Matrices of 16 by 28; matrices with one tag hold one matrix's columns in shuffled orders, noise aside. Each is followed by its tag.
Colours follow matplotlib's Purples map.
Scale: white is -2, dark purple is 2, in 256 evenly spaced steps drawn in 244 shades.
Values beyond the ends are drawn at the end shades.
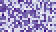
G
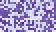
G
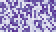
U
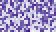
U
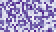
G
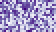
U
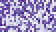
U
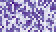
U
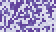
U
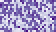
U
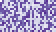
G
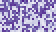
U
